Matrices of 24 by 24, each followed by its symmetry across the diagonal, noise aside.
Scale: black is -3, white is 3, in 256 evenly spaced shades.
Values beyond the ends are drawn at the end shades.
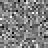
antisymmetric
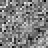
symmetric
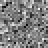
symmetric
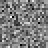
neither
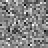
neither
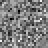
symmetric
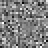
antisymmetric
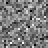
neither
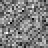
symmetric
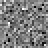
symmetric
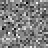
neither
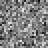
symmetric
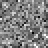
symmetric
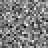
antisymmetric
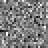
neither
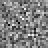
antisymmetric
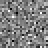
antisymmetric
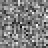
neither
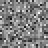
antisymmetric
